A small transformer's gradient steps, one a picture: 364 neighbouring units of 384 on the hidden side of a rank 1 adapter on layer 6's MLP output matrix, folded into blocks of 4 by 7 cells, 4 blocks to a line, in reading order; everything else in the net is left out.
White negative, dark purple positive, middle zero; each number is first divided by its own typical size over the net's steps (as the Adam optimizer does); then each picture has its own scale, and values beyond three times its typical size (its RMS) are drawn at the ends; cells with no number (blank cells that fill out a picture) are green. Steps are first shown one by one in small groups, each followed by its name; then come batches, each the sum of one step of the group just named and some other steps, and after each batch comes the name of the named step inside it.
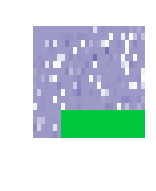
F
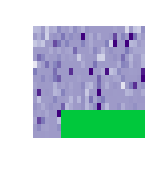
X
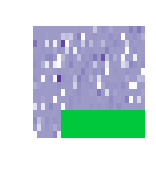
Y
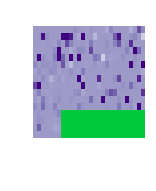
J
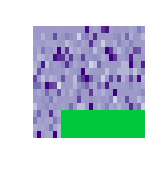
J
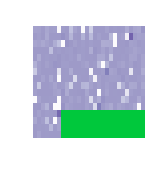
X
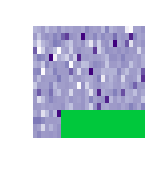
X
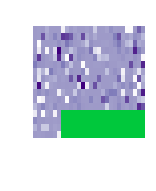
J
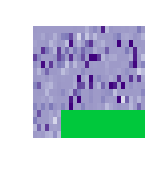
J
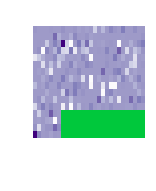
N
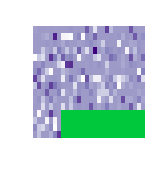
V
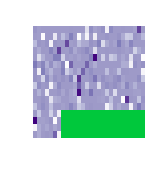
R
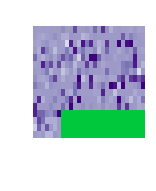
V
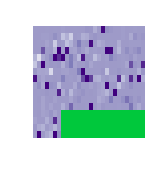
V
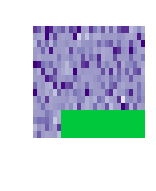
R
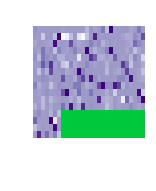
R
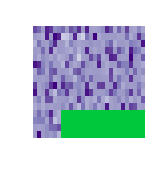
R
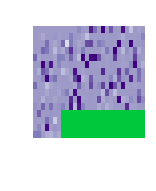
N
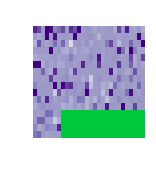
N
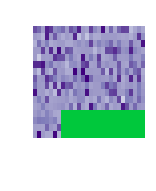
R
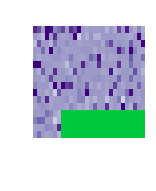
R
